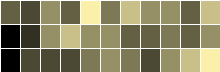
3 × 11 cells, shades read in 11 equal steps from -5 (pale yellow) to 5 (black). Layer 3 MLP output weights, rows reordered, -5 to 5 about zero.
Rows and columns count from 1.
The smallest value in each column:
1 2 -1 -3 -5 -1 -3 -1 -1 -3 -5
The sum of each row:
-9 4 3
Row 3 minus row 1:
4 0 3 1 5 -1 3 3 0 -4 -2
